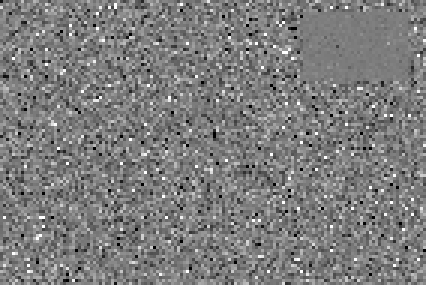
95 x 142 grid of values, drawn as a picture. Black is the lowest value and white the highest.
No regular stripes run through it. An odd patch, calmer than its surroundings, sits in the top right. The distribution is heavy-tailed on both sides. The halves do not mirror each other.
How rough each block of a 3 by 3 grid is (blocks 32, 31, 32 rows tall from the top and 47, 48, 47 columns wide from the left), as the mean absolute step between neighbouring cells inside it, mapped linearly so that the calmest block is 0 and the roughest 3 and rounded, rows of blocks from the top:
330 / 333 / 333
